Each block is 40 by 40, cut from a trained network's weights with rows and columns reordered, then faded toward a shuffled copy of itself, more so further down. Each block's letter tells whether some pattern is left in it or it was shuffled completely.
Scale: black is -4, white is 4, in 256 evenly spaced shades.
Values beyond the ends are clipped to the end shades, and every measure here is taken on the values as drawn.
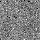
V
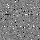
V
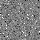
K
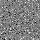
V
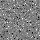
K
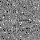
V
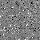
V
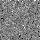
K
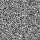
K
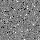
K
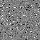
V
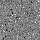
K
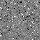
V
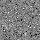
K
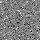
K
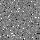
K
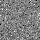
K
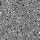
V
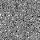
V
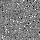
K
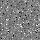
V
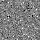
K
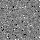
K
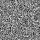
V
